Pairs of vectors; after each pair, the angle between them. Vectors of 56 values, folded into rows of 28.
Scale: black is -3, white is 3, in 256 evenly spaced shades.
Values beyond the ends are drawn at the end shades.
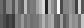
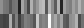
partly aligned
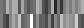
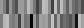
nearly opposite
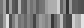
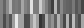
orthogonal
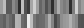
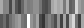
partly aligned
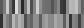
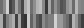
partly aligned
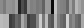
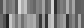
nearly opposite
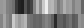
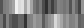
nearly opposite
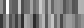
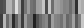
partly aligned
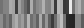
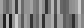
partly aligned
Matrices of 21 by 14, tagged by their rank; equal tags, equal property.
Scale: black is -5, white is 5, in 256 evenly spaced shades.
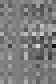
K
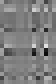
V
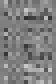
K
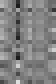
V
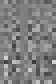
K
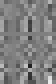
V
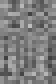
K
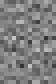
K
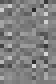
K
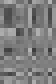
V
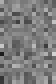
K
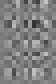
V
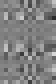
V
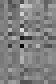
V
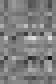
V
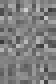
K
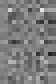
K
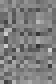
K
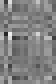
V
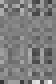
V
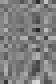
V
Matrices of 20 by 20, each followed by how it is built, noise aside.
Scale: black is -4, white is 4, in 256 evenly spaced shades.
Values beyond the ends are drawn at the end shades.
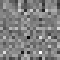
low rank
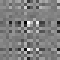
low rank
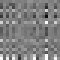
low rank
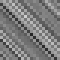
Toeplitz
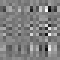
low rank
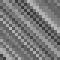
Toeplitz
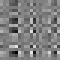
low rank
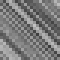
Toeplitz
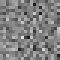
low rank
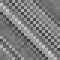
Toeplitz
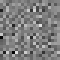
low rank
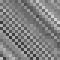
Toeplitz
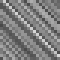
Toeplitz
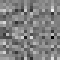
low rank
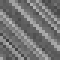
Toeplitz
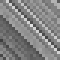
Toeplitz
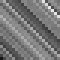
Toeplitz
